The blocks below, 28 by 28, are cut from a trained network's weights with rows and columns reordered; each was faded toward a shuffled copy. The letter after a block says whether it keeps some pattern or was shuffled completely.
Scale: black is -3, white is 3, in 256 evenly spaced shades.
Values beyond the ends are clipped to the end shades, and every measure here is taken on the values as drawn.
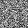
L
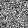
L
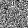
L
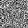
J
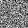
L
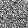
J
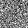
L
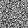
J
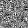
J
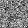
L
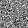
L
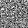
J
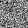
L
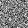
L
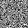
L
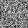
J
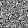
J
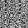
J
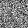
L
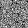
L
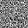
J
